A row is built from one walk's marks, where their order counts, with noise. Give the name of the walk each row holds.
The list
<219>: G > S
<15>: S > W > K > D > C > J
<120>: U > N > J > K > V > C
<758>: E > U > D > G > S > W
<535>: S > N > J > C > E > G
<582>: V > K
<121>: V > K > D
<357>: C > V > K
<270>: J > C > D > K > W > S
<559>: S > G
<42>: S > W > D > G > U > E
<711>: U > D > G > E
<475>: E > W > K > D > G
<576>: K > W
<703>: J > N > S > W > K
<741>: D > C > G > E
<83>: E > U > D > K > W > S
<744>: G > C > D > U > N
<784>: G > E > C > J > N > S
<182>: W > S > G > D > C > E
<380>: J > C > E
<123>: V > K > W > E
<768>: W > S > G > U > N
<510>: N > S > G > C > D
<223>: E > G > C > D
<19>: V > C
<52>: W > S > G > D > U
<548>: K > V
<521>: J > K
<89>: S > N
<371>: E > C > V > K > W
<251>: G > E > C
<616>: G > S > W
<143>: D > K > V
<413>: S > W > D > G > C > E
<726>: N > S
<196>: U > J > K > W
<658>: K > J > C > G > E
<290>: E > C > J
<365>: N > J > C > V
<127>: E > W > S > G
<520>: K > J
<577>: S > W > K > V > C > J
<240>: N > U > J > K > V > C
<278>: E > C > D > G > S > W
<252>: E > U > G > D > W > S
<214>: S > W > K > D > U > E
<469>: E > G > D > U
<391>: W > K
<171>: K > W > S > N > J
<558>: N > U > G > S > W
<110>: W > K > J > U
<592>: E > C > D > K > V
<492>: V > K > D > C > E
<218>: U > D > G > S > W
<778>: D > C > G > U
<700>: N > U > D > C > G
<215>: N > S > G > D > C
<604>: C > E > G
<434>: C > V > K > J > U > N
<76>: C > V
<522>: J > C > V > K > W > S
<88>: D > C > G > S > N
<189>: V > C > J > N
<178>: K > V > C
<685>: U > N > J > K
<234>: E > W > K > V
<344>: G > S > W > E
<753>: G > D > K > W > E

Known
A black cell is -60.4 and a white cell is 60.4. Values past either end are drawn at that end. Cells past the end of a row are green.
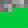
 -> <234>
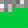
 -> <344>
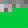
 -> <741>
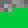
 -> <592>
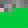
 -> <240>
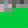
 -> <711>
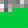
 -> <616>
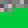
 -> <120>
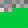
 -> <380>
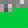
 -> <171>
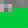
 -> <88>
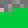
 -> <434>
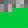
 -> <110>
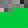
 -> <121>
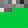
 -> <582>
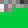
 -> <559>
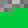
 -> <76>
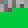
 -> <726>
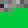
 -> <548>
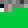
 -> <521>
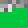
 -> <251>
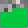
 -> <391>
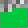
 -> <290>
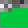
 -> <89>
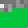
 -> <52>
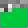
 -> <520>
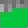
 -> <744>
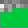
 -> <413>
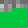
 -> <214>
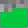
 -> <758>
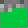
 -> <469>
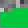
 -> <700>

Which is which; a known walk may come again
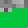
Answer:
<371>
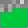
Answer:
<784>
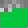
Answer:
<658>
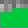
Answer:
<214>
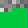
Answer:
<357>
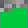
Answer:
<365>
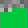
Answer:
<223>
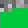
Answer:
<196>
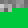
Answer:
<753>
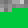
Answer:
<522>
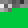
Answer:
<89>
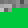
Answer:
<215>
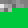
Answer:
<182>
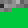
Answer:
<548>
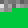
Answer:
<42>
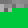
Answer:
<278>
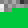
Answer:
<559>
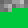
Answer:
<234>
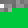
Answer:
<52>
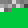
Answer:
<19>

